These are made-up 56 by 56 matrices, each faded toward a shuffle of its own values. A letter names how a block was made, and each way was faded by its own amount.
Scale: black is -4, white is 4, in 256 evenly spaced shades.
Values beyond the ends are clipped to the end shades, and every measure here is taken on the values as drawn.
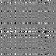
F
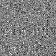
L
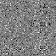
L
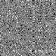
L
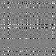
F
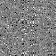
L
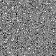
L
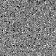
L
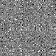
L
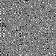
L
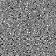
L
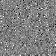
L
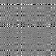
F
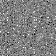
L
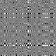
F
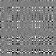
F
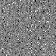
L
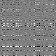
F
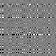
F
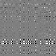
F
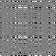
F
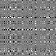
F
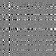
F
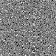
L
